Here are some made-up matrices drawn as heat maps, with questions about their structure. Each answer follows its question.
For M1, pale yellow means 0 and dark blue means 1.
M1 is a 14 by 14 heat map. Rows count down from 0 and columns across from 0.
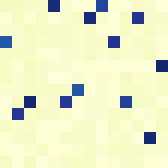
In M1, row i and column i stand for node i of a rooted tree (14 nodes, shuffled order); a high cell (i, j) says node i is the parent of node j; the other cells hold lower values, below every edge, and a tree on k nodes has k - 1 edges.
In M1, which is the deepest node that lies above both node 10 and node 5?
8
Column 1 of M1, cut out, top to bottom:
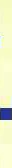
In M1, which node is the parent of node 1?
9
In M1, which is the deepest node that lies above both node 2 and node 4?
0
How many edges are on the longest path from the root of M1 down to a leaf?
4
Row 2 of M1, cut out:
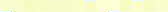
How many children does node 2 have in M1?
0
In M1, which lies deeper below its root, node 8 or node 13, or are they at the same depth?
node 13
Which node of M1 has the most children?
8
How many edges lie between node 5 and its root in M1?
3
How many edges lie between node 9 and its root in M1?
1
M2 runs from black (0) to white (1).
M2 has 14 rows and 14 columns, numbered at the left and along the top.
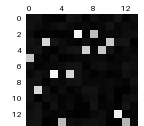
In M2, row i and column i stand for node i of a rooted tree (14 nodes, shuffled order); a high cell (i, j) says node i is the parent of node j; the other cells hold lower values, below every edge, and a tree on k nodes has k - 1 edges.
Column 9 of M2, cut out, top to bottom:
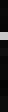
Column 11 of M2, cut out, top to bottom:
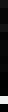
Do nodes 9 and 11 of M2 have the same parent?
no
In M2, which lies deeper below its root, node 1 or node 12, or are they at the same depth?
node 1
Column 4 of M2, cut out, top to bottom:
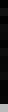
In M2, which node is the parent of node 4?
13
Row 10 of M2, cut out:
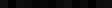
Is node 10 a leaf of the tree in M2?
yes
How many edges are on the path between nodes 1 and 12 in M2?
4
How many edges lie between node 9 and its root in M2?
2
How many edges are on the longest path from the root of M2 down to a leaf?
5
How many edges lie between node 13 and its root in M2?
0
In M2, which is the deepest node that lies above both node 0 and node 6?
7
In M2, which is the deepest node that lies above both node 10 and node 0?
7
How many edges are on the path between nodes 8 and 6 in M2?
2
